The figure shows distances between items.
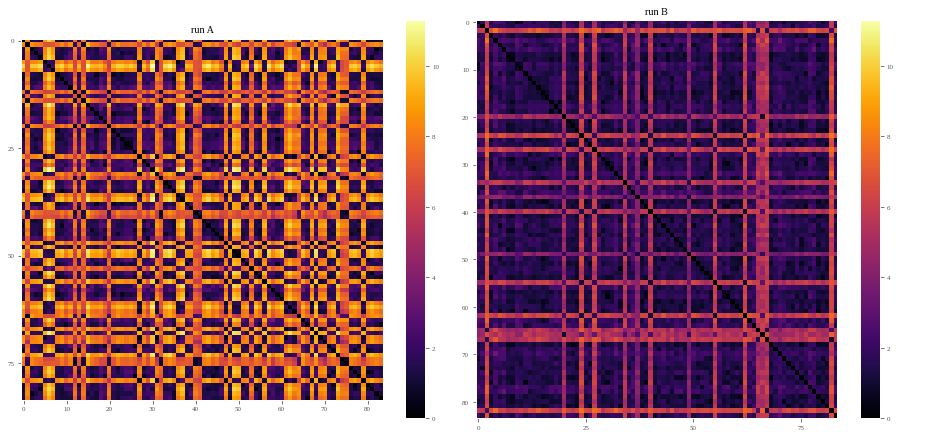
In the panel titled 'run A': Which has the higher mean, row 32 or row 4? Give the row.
32
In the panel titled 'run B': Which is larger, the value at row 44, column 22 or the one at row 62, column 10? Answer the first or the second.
the second
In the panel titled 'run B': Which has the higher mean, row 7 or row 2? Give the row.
2
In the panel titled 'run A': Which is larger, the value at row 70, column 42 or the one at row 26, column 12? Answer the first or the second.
the first
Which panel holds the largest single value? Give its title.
run A
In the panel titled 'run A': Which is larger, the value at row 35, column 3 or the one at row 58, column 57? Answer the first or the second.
the second
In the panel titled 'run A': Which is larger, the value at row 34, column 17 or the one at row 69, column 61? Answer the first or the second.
the first
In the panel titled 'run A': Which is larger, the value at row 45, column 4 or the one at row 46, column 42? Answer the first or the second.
the second
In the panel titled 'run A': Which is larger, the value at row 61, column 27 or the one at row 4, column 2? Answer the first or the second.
the second
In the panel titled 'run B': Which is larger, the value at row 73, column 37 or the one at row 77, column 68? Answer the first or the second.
the first
